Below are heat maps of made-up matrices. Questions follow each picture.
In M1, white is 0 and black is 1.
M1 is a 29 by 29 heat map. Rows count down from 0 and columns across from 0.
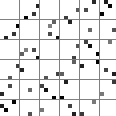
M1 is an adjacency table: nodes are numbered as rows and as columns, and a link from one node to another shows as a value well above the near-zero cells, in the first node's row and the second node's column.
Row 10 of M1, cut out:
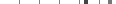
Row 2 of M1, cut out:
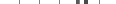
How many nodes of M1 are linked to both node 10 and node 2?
1
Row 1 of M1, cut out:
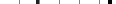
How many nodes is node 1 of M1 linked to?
2
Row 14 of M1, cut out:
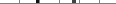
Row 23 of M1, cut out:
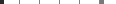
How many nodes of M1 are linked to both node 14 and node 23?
0
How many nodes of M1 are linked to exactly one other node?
0
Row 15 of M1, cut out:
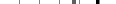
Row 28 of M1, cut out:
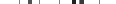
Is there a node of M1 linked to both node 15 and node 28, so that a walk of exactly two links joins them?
yes
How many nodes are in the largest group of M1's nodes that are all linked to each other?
2
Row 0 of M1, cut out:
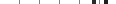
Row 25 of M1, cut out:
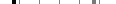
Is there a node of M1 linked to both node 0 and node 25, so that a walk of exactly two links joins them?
yes
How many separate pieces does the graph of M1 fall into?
1
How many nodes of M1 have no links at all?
0
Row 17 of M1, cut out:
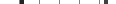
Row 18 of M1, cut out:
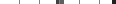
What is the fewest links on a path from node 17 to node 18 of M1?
5
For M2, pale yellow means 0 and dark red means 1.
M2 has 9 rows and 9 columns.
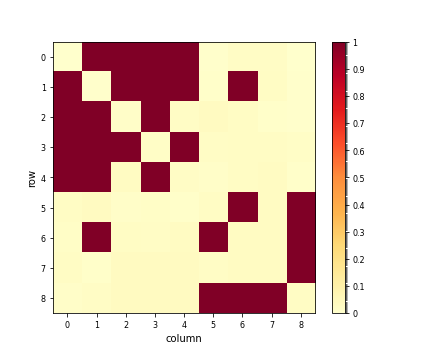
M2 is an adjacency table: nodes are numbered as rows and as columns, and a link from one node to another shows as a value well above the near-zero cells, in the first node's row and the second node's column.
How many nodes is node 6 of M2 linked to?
3
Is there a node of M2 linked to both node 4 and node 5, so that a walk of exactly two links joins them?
no
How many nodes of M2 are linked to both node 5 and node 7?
1
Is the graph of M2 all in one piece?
yes
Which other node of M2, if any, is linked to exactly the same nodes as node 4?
node 2
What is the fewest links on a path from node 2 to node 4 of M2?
2
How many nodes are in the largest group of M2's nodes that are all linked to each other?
4
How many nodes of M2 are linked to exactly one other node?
1
